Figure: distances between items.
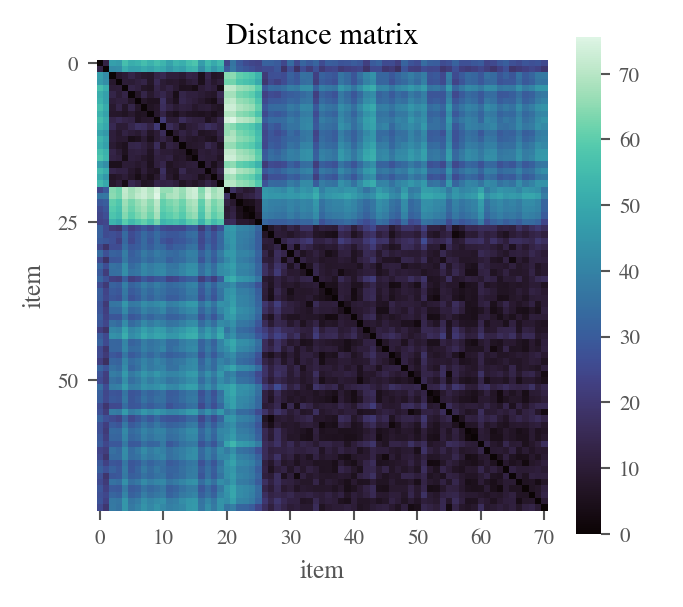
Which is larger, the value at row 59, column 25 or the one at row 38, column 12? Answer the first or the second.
the second
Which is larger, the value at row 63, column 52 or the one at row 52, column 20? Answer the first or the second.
the second
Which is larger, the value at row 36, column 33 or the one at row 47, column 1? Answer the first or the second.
the second
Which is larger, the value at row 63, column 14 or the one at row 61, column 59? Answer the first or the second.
the first
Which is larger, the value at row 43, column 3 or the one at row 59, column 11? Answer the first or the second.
the first
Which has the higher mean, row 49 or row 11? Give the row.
11
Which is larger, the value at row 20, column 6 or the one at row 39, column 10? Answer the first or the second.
the first
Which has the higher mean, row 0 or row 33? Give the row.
0
